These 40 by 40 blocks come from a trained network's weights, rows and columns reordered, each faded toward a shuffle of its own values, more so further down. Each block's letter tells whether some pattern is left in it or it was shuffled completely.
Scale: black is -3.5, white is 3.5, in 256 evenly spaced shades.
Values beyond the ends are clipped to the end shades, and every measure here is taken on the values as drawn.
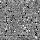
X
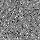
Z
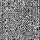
X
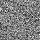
X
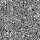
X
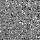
X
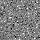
Z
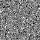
Z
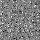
X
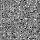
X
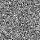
X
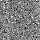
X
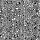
X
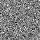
Z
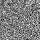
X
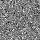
Z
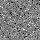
Z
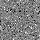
Z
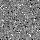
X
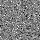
Z
